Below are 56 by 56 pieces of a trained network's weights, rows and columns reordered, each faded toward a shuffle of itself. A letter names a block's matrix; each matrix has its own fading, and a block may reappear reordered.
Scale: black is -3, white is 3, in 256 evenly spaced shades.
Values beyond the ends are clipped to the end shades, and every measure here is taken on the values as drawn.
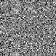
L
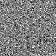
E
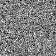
E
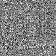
L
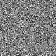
L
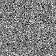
E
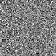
E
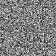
E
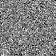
E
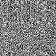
L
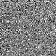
E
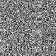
L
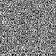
L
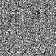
L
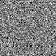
L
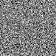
L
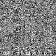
L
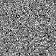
E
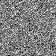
E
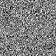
L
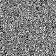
E
